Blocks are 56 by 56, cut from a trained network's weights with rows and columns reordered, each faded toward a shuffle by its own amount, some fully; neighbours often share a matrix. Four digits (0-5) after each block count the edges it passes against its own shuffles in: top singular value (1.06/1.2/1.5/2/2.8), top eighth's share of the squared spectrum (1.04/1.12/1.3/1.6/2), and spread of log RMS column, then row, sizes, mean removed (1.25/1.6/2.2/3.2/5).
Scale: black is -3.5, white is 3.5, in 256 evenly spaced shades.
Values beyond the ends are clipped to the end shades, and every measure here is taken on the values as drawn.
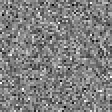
0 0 0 0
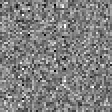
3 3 1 1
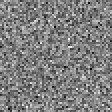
0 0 0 0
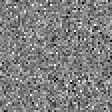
2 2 0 1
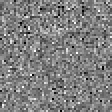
2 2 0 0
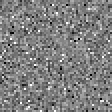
0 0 0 0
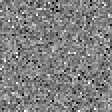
0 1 0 0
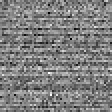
4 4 1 2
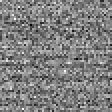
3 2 0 0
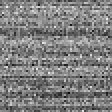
4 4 1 2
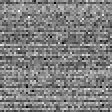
4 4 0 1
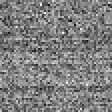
2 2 0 0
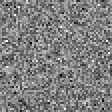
0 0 0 0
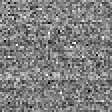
2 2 0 0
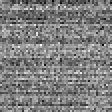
4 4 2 2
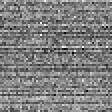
4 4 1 2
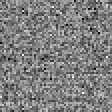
1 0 0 0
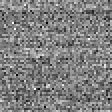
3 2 0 0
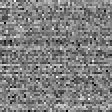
3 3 1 1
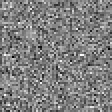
2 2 0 1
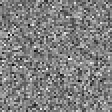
2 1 0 0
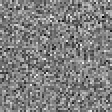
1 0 0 0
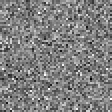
2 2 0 1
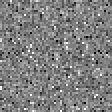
1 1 0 0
